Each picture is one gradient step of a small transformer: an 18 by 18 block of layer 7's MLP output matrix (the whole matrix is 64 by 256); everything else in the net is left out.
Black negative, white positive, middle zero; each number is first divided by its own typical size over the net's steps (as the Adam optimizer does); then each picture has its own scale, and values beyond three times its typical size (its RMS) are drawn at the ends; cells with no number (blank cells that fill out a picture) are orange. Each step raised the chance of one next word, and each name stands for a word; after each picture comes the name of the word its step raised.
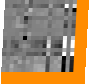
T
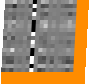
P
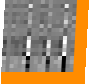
T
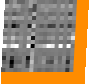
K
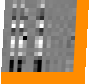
T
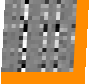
P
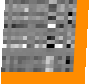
K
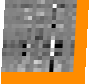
T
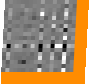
K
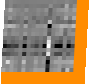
T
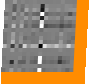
K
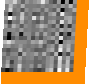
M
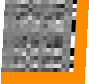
P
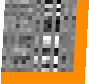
P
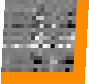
K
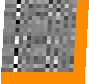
P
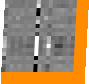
T
